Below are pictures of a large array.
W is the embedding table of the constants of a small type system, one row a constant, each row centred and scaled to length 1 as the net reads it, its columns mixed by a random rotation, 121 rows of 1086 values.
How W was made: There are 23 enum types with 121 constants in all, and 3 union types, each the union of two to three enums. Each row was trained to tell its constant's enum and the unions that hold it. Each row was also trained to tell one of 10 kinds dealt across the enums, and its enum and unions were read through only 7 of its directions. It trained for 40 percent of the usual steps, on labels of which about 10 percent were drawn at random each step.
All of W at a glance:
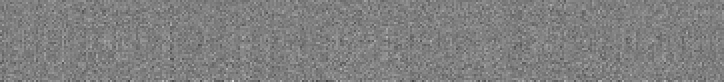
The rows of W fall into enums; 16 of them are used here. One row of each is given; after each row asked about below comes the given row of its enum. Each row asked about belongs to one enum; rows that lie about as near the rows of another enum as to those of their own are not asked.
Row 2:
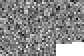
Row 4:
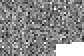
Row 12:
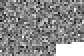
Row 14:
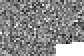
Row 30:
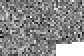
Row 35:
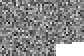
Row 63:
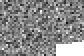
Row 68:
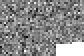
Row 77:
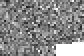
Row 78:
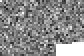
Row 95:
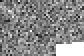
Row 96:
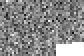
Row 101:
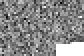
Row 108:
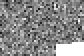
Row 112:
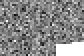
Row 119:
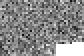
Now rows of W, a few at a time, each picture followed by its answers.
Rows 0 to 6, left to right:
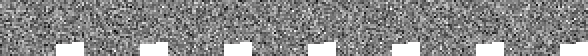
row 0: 30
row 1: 96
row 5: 2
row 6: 78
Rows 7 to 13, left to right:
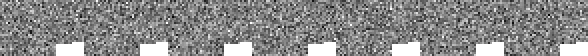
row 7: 77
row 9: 12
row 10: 14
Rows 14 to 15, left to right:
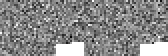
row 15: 12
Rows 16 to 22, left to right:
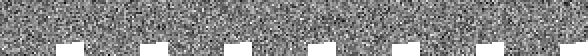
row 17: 108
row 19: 119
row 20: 108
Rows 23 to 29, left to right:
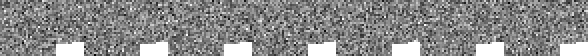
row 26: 78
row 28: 12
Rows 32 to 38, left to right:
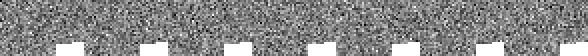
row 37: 4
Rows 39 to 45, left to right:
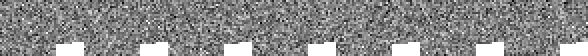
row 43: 2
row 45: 30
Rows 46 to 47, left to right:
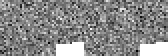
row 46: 30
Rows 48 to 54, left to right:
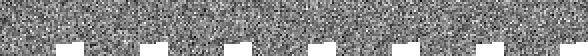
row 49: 78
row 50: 112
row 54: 77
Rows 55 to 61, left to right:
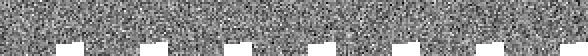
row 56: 63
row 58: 68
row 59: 4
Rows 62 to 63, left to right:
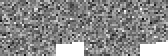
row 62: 63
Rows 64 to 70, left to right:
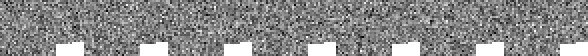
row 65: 14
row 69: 78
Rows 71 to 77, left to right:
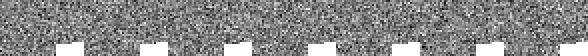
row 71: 30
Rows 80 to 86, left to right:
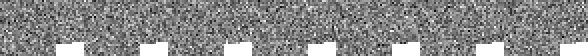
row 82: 119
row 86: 119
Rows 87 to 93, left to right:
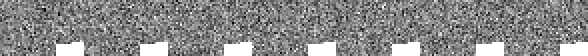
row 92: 77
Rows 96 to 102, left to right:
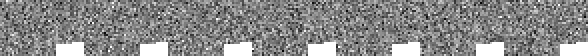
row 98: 119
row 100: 68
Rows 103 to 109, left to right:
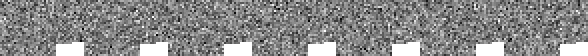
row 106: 95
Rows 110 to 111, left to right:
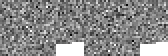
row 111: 108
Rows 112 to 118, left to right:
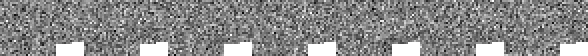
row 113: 77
